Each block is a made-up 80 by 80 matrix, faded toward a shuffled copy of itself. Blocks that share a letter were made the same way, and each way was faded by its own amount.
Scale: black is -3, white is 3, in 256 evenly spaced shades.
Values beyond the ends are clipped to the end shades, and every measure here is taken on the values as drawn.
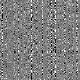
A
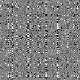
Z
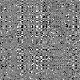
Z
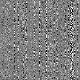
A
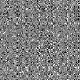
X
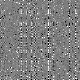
Z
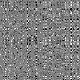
Z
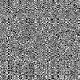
X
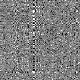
X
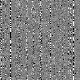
A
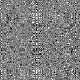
X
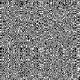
X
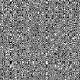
X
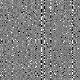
Z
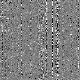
A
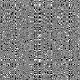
Z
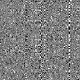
X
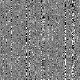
A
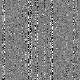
A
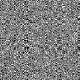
X
